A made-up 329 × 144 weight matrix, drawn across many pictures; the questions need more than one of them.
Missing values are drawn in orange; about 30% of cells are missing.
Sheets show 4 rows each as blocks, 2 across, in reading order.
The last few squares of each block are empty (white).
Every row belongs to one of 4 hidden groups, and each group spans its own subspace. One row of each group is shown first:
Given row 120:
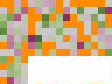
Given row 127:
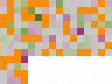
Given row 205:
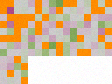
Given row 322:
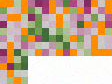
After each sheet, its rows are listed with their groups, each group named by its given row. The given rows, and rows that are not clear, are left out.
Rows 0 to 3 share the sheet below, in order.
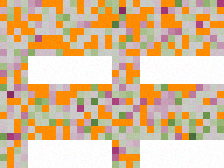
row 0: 127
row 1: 205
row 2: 120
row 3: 120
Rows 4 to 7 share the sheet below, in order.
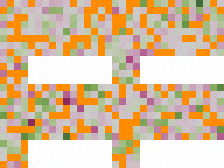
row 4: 205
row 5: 322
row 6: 120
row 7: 205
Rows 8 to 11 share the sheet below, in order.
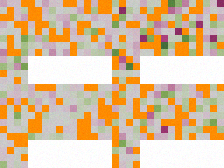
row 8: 205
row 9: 205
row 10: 322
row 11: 205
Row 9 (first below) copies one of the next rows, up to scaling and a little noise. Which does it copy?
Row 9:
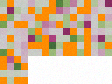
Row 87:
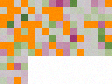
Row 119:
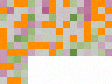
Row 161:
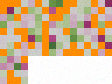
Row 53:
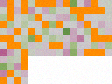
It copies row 161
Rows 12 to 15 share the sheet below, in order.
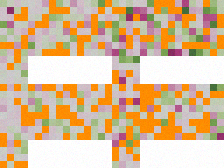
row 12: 205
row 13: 120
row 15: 205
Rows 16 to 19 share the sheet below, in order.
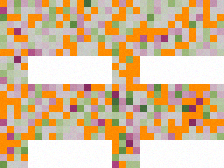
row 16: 322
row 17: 127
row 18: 322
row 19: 322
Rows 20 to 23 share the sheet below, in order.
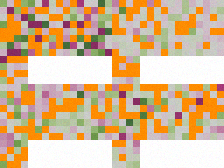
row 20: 205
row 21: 127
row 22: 322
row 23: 205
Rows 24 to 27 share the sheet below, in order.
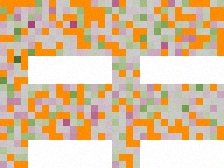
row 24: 322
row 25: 205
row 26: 127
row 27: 322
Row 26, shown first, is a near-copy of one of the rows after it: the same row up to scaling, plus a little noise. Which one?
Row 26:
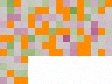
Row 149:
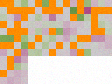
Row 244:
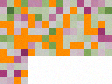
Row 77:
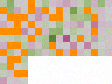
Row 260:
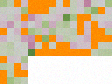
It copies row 77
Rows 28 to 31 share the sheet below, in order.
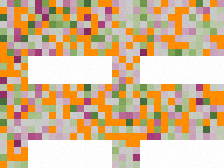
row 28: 322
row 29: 127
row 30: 322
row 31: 205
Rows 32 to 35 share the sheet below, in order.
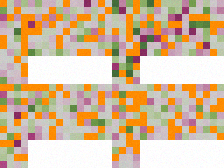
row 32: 322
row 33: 127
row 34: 322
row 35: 205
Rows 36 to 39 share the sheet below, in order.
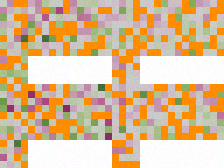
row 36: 322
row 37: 120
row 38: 205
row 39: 120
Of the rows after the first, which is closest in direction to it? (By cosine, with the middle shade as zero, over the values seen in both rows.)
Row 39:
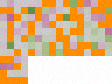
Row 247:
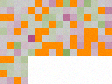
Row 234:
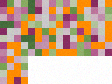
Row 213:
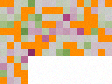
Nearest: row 234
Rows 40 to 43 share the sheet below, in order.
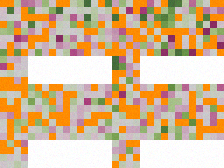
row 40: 205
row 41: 120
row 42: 205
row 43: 205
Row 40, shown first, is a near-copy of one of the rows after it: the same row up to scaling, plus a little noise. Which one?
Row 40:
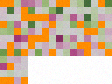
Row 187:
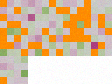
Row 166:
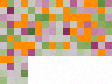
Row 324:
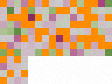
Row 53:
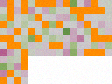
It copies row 324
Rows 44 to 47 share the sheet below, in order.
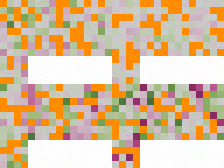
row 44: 205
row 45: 322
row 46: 127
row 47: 127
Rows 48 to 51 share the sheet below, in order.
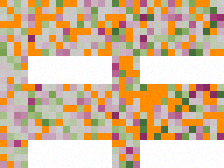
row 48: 127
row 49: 120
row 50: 322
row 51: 120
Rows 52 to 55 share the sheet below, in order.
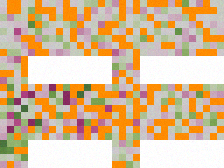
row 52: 322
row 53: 205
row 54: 120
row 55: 127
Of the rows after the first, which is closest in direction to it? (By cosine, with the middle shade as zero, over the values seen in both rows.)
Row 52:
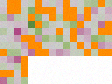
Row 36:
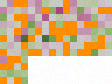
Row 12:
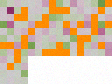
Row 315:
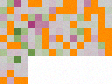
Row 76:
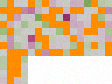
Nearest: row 36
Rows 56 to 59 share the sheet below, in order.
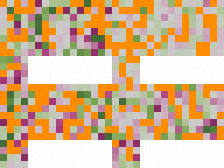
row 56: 322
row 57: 127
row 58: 205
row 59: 205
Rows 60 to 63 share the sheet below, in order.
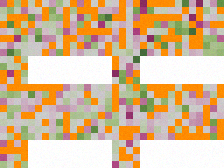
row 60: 120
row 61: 127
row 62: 120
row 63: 322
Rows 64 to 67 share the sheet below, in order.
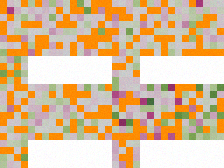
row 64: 127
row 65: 322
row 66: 205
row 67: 120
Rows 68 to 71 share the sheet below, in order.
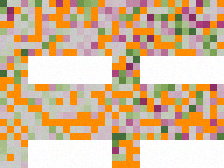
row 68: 127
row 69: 127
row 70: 120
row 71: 205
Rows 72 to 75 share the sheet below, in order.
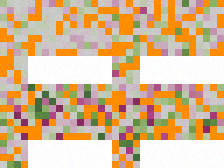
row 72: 120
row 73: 205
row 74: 322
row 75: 205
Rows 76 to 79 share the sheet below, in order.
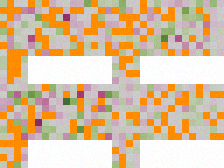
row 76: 120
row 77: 127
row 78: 120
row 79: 322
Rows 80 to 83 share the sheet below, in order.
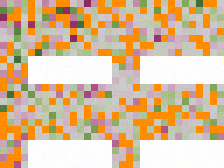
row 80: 322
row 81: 322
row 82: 127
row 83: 205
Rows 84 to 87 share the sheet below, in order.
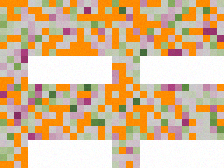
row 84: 127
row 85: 127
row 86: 322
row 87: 205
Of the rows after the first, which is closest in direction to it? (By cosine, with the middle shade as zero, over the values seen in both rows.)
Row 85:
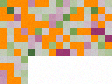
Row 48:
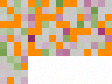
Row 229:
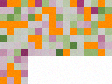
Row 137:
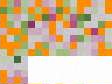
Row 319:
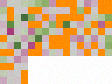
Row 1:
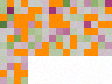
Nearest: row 48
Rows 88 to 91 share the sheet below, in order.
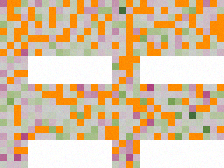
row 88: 127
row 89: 127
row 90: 127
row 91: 127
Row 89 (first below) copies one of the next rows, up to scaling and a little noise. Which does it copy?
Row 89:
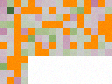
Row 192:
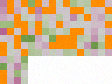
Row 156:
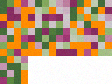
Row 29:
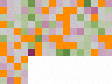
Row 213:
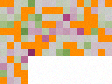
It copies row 192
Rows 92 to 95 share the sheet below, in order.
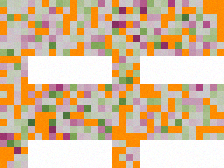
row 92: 205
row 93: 127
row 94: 205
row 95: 127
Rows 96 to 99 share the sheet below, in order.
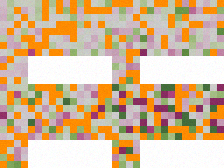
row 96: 120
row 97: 120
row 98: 120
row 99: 205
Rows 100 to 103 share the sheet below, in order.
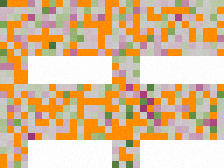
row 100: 205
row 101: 120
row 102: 120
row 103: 322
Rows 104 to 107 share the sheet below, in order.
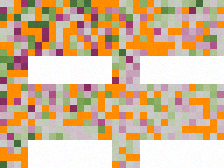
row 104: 322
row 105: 322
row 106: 322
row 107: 120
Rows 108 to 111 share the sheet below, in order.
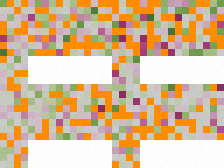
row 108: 127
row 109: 120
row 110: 120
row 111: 205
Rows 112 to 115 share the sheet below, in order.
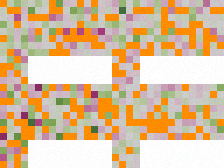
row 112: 127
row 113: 127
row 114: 127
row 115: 205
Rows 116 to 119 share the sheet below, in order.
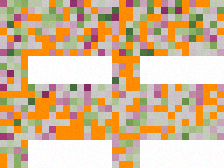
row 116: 120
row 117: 322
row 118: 205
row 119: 205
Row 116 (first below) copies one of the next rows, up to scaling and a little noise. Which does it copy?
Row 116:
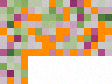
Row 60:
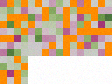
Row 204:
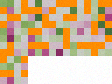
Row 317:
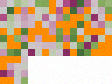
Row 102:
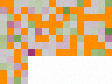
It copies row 60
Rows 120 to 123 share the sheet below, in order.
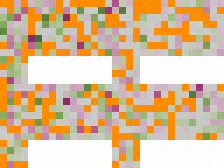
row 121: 127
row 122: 120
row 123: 322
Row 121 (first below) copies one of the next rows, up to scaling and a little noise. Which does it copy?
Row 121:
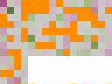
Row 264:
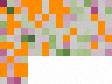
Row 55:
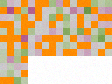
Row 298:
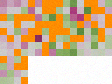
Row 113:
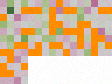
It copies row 264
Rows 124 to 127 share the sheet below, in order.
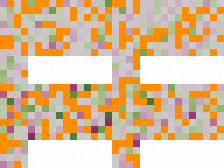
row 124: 205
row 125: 127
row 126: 120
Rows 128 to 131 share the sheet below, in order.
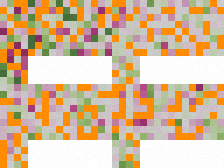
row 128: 120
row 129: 127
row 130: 322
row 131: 127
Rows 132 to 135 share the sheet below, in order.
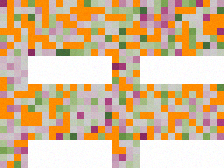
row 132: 127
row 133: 120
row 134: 120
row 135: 120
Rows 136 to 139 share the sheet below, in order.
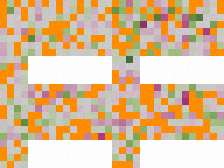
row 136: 127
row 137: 322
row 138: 322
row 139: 127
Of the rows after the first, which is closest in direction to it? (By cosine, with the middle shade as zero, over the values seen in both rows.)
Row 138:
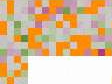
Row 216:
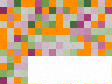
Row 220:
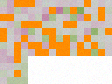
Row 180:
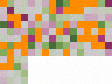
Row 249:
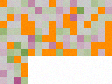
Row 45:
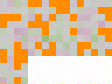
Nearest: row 220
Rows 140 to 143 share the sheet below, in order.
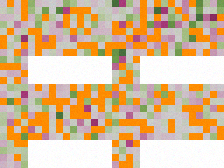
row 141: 205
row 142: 120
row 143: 322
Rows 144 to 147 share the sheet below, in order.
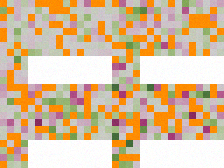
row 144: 322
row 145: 120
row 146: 127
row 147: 127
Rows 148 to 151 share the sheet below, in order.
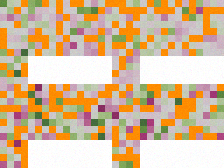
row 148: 127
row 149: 127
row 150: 322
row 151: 120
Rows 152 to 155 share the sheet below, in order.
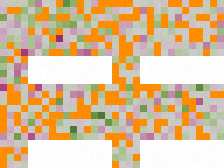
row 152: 120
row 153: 120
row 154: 127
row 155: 322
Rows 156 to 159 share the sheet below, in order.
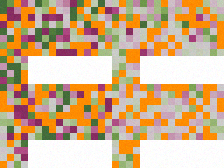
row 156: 127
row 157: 322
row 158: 120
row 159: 127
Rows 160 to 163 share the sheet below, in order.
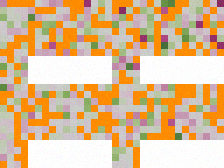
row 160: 205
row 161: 205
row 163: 120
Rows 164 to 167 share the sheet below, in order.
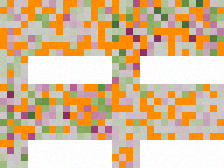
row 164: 120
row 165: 322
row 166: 205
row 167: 127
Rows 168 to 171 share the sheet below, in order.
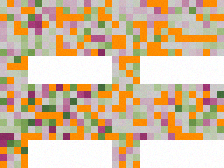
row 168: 322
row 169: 322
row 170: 205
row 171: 120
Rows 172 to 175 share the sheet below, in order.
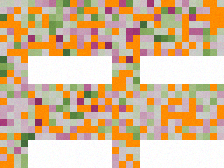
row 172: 120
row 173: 322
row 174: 127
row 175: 120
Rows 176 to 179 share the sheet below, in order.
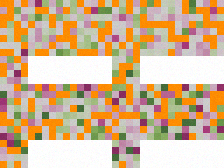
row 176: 127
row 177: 127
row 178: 322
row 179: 205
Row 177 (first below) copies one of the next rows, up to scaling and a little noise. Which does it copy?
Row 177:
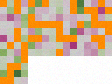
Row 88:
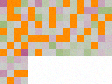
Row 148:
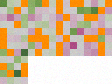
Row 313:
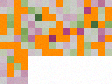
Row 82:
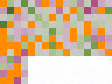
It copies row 148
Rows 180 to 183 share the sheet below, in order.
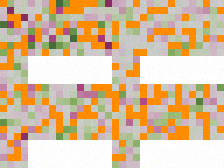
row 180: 205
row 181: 127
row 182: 127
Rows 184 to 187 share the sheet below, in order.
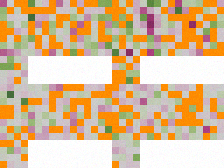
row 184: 205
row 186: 205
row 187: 205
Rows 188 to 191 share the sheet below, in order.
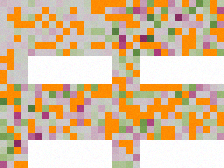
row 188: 127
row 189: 120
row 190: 322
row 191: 120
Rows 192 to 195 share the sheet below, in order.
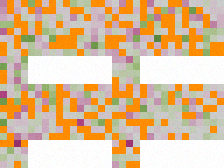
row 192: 127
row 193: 322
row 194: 322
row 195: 322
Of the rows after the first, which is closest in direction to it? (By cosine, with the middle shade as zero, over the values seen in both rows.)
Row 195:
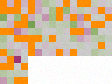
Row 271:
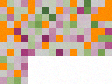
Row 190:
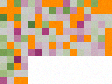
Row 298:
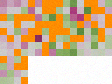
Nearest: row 190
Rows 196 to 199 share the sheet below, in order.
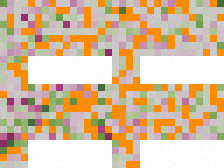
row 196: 205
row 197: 205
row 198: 205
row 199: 205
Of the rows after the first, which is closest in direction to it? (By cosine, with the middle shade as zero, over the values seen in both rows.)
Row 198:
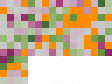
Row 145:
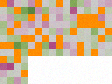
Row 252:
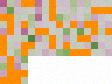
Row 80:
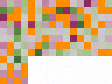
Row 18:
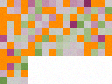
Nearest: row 252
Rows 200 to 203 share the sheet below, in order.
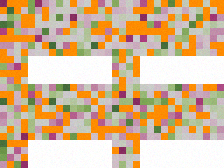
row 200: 127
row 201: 205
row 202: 120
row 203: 205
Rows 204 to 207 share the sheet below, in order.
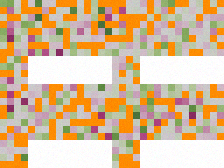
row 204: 120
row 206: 205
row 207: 127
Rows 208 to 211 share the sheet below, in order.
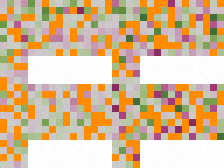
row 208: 322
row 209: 205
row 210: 322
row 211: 205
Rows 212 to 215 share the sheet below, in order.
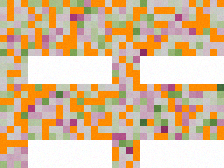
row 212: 127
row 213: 127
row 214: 322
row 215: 205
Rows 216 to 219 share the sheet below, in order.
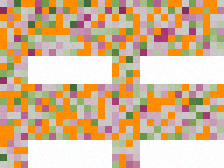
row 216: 322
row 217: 127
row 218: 120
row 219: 322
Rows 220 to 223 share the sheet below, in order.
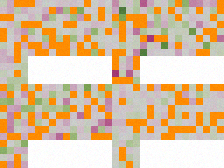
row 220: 322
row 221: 127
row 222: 120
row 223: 127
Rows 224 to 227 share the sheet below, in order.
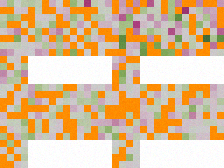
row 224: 205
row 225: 120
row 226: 322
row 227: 127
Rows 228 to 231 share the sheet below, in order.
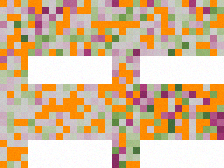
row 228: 322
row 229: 127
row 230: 120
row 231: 205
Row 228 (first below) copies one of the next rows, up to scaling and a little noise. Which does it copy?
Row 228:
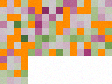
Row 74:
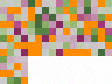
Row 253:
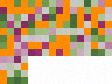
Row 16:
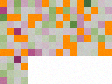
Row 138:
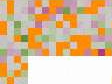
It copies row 138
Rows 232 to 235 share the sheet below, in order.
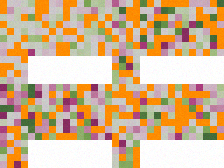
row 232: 127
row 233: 205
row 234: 127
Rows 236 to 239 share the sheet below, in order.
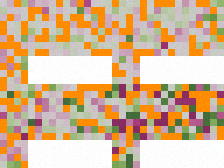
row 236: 322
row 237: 205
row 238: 120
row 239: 127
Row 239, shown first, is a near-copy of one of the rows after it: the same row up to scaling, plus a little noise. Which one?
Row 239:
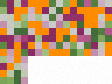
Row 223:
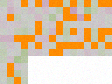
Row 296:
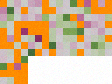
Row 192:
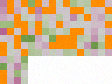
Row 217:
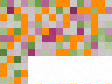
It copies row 217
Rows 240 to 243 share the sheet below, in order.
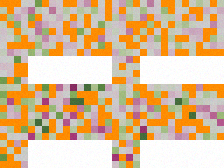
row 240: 322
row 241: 322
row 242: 127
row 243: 127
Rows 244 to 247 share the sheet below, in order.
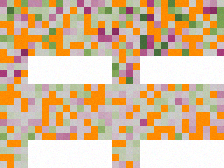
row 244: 127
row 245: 120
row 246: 127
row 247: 120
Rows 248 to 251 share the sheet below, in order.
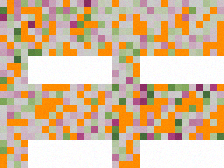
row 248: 322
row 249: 120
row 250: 120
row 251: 127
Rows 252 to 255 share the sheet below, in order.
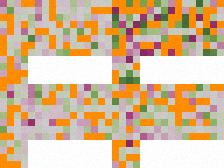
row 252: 127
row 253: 322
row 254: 127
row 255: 322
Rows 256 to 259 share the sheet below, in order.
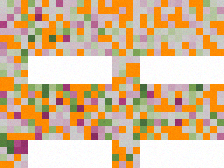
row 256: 127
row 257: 120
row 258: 322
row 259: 127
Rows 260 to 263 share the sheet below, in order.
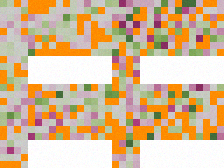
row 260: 127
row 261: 120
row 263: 322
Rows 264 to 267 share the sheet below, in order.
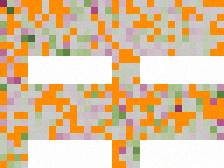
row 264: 127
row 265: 322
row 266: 127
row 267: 205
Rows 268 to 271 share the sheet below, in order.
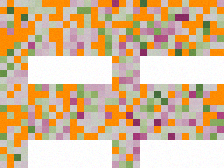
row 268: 205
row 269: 127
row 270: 127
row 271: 322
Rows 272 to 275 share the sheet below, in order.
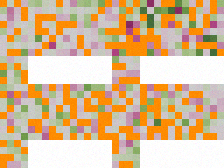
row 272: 127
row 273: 322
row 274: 120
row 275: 322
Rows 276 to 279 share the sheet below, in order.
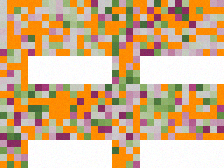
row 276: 120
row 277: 322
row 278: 322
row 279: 120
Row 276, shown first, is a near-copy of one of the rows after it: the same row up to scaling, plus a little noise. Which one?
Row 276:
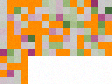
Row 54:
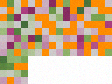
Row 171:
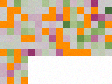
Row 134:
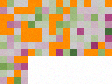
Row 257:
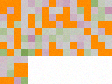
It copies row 171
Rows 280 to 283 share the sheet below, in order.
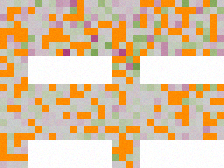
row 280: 120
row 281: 205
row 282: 322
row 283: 127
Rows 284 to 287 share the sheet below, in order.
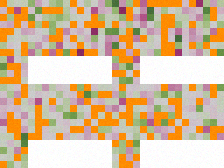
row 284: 120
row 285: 127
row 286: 127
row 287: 205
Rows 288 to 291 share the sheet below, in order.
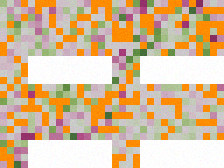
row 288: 322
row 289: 322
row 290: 120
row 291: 205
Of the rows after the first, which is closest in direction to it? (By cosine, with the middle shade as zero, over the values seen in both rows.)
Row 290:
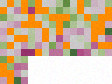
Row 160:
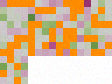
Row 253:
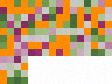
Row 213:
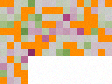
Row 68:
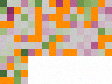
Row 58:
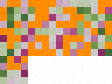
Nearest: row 253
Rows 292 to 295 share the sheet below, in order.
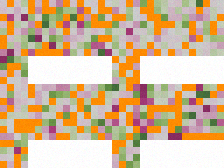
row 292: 205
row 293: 322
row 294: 205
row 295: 127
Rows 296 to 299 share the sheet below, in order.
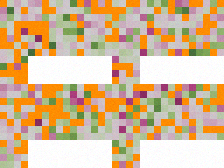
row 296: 127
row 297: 120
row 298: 127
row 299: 120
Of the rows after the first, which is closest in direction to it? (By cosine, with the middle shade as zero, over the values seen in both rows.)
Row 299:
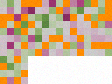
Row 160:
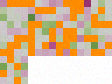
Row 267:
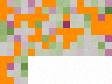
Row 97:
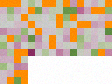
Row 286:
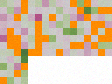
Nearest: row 160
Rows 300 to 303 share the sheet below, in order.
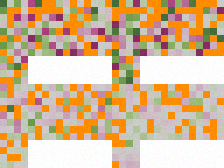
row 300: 127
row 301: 127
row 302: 120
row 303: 322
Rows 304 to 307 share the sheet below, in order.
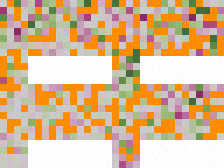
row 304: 322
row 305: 127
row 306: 205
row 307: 127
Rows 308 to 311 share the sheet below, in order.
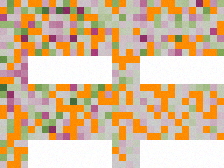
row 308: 322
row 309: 127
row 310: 127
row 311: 205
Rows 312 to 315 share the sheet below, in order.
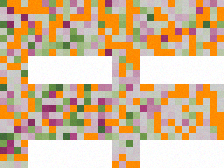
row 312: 205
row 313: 127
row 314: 205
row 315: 322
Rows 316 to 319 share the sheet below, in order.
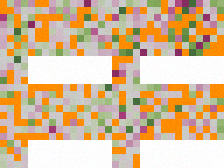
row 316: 322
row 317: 120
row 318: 205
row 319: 205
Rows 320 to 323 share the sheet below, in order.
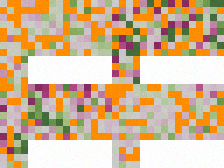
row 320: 127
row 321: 120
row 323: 120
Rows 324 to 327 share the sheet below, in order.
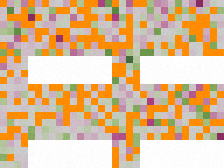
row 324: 205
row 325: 322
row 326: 120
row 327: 205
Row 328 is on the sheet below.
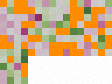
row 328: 127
